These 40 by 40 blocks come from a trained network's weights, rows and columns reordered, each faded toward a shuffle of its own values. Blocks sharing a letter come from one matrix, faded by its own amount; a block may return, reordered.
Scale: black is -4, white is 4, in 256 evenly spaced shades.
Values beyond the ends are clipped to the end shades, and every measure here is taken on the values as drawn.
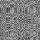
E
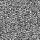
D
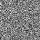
D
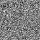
D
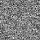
D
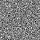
D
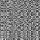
E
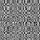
E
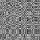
E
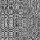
E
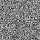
D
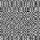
E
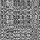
E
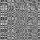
E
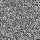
D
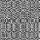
E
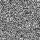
D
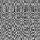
E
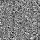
D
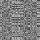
E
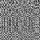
E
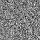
D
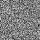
D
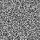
D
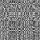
E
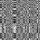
E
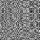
E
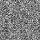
D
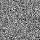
D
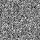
D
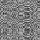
E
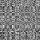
E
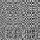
E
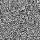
D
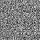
D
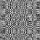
E
